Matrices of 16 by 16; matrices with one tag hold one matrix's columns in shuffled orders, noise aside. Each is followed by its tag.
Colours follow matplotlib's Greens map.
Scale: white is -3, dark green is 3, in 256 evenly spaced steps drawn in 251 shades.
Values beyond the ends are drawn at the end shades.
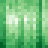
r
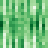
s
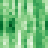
s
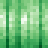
r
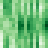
s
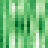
s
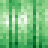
r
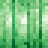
r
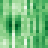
s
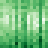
r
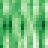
s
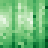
r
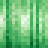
r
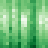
r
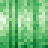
r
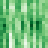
s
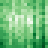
r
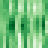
s
